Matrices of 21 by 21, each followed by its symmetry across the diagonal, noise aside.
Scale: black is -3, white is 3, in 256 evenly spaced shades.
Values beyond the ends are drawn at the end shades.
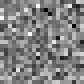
neither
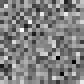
symmetric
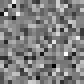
antisymmetric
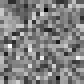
antisymmetric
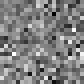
antisymmetric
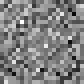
symmetric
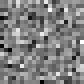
antisymmetric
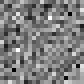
symmetric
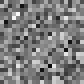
symmetric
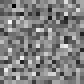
neither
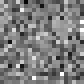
neither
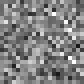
neither
